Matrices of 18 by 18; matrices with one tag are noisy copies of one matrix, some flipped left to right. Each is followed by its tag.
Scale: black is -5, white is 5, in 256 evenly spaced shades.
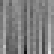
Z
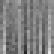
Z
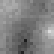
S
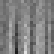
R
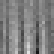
R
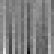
Z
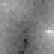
S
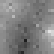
S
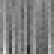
Z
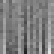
Z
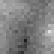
S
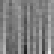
Z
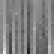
Z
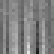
R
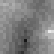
S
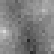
S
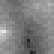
S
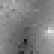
S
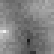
S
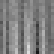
R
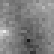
S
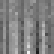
R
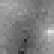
S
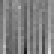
Z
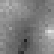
S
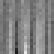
R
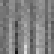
R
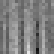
R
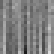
Z
